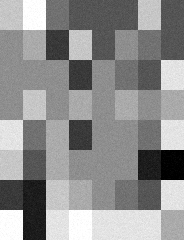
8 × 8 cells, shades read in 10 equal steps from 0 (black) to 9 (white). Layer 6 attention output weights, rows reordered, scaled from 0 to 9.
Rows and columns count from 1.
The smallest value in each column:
2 1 2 2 3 3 1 0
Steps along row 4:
up down up down up down up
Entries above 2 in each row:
8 7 7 8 7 6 6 7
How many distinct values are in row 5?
5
